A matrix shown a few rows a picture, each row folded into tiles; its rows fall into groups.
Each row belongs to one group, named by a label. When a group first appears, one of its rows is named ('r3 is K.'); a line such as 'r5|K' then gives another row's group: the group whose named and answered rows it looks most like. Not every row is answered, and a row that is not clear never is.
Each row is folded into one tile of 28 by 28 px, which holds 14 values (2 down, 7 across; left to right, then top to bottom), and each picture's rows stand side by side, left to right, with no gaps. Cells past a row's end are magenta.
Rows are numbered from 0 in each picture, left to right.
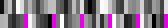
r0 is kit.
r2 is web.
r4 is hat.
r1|hat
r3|web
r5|hat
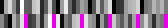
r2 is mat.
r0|mat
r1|mat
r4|web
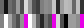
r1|hat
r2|mat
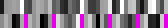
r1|kit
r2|web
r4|kit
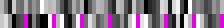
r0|hat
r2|web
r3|kit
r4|mat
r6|mat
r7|hat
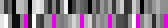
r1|kit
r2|mat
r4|mat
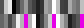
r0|mat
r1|web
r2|hat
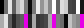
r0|kit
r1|kit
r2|mat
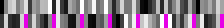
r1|kit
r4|mat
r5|web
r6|mat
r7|kit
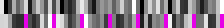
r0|hat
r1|mat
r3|hat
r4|mat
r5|kit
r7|web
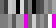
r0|mat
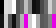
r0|kit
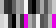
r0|hat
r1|web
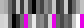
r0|hat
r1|web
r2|mat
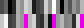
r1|hat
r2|web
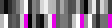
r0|web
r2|mat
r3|kit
